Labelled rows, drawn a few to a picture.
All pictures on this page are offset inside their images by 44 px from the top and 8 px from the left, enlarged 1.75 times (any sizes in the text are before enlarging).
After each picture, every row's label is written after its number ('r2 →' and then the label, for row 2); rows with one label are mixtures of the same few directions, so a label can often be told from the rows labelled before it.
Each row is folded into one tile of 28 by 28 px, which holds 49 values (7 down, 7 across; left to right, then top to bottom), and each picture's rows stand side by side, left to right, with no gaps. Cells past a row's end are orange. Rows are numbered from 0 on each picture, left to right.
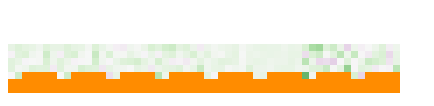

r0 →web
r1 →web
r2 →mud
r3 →mud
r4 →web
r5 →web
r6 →mud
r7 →web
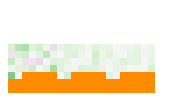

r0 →mud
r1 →web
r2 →web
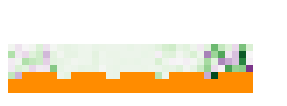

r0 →web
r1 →web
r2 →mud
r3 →mud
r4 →web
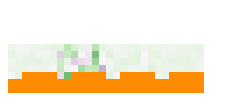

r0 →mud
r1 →web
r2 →web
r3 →mud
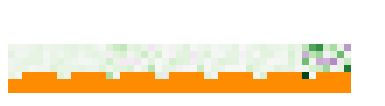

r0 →web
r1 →mud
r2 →mud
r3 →web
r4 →web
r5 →web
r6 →mud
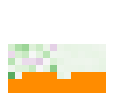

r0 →mud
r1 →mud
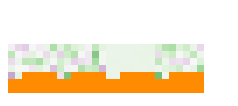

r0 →mud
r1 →web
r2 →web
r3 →mud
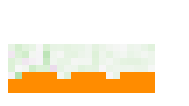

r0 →web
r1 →web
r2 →mud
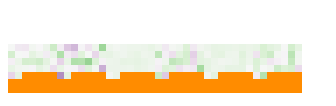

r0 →mud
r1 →mud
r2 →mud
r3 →web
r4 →web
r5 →web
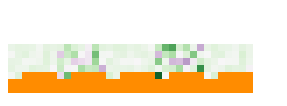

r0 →web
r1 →web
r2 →mud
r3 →mud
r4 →web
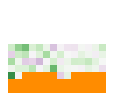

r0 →mud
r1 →mud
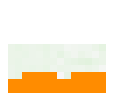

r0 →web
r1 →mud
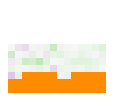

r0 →mud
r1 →mud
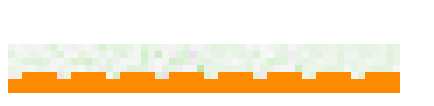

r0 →mud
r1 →mud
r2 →web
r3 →web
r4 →mud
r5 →web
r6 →web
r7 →web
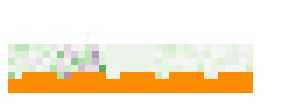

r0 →mud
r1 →web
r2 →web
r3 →mud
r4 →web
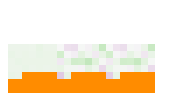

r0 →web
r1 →mud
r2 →mud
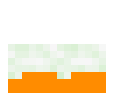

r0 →mud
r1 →mud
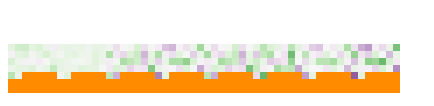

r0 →mud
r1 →web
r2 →web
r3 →mud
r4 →web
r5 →web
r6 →mud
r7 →mud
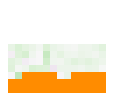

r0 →web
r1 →mud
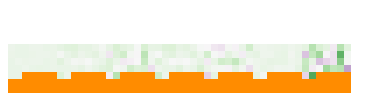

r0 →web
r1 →mud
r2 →web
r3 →mud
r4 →mud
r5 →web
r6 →web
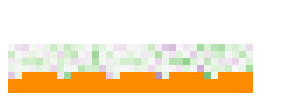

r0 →mud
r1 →web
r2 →mud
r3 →mud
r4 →mud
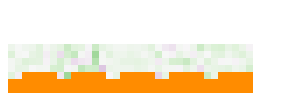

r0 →web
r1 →web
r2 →mud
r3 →mud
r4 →mud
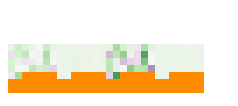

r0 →web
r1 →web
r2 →web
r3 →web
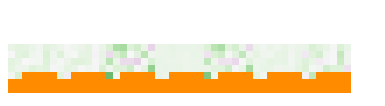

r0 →web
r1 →web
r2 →mud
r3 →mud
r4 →mud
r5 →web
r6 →web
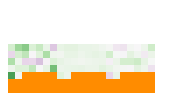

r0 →mud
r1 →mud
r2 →mud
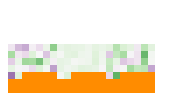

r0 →mud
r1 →web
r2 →web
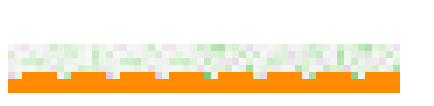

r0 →mud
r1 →web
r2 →mud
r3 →mud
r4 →mud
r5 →web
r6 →web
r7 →mud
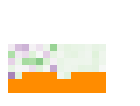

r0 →mud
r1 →web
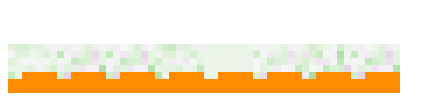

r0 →mud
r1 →web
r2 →web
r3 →mud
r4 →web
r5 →web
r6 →web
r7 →web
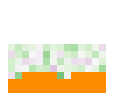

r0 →web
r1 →mud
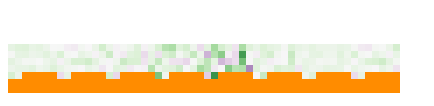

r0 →mud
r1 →mud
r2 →web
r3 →mud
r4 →web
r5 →web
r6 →web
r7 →mud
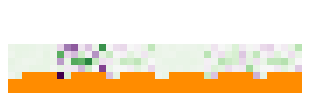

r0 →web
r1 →mud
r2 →mud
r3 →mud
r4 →web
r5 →mud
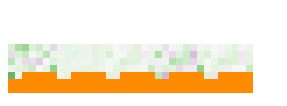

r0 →mud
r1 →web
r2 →web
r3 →web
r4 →web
